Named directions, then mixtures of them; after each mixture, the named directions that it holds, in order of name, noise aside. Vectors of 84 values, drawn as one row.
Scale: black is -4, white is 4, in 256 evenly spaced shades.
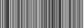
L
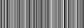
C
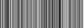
L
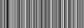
C, L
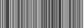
L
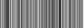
L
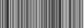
L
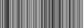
L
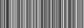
C, L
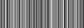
C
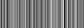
C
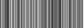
L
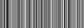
C, L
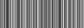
C, L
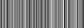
C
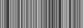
L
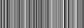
C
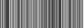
L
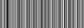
C, L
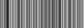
C, L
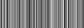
C
